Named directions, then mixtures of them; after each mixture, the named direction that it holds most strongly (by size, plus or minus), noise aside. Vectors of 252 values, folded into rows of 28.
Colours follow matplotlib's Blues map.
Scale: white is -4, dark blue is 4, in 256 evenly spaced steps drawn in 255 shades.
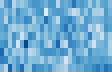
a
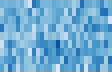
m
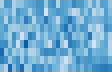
a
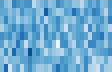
a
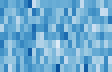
m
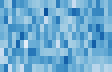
a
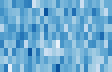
m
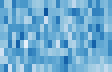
a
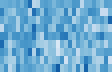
m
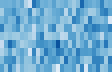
m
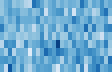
m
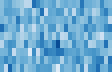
m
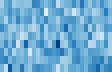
a
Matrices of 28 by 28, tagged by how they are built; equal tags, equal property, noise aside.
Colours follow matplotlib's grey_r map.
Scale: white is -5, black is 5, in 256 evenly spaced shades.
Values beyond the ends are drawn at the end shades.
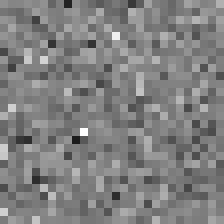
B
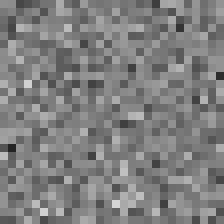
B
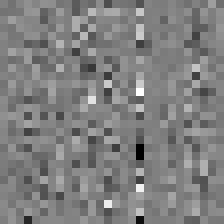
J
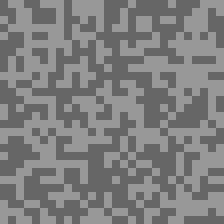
B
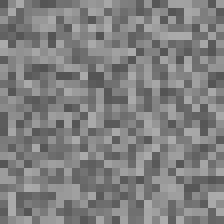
B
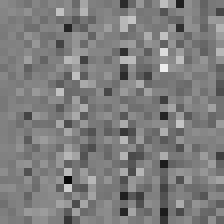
J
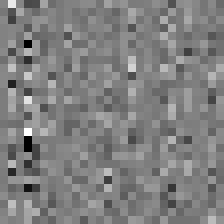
J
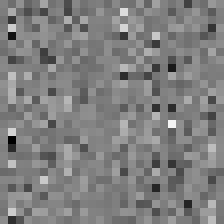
J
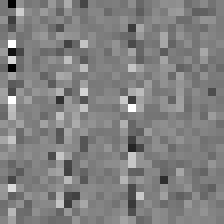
J
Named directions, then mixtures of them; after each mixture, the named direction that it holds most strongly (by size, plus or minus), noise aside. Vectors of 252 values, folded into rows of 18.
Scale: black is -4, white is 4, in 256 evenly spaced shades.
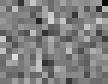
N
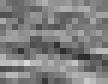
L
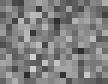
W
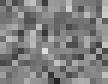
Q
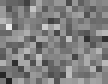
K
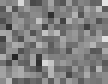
N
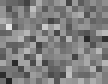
K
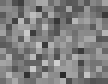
W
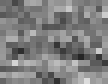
L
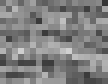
L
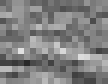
L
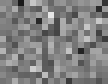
N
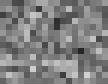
W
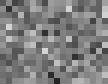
Q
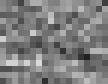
L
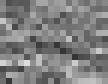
L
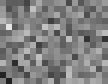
K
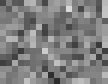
Q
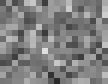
Q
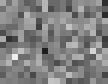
Q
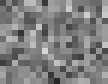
Q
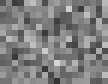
Q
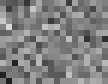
K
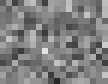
Q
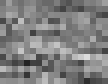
L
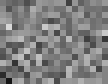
K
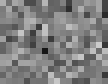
Q
